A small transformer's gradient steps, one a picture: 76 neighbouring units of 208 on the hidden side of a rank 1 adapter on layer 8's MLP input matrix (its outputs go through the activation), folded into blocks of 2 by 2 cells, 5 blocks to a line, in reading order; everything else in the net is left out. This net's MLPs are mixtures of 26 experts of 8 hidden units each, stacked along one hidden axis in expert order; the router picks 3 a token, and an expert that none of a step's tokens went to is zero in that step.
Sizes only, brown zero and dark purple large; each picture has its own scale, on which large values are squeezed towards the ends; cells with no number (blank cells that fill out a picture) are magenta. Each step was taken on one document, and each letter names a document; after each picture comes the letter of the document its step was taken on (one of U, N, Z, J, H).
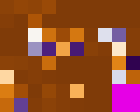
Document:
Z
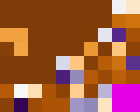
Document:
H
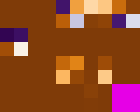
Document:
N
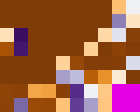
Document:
H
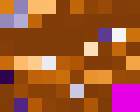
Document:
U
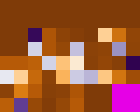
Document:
U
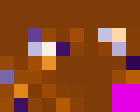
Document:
Z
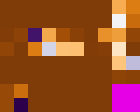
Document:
Z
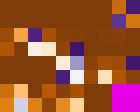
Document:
Z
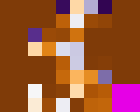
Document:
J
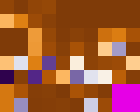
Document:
U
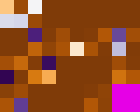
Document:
U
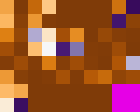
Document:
Z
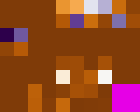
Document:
N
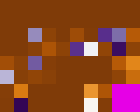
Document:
U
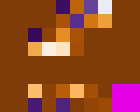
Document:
J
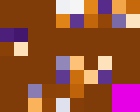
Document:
N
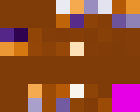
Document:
N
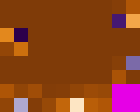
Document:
H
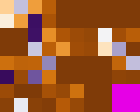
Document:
U
